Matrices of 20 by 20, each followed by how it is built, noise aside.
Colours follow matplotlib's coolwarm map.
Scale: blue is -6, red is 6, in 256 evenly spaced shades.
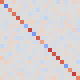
diagonal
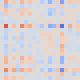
low rank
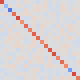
diagonal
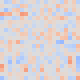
low rank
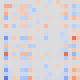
low rank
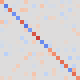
diagonal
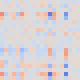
low rank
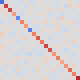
diagonal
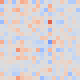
low rank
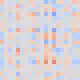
low rank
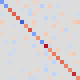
diagonal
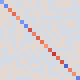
diagonal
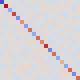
diagonal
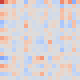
low rank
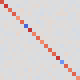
diagonal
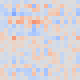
low rank
